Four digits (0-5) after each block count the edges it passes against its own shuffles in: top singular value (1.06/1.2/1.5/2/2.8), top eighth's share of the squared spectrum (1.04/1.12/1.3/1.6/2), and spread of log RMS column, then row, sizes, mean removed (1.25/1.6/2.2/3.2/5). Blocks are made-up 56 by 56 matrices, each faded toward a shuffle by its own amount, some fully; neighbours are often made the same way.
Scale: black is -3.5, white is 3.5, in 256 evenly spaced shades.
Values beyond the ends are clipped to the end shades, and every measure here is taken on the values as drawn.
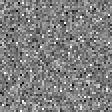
0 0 0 0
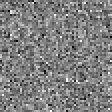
3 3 1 1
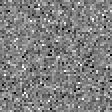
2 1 0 0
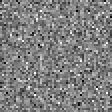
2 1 0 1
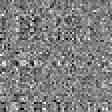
4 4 2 2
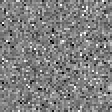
0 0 0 0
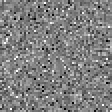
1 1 0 0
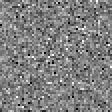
2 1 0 0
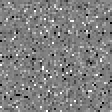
2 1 0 0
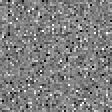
0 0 0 0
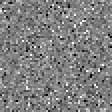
0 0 0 0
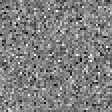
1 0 1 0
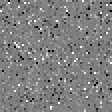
1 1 0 0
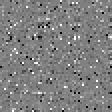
3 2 0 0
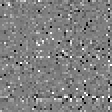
4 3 1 1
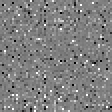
3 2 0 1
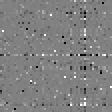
4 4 1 1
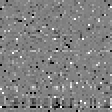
3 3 0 1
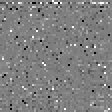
3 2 0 0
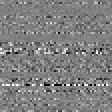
3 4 0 4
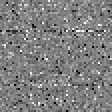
2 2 0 1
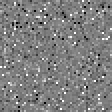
0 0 0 0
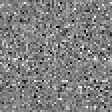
1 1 0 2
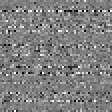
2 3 0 4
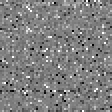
1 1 0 0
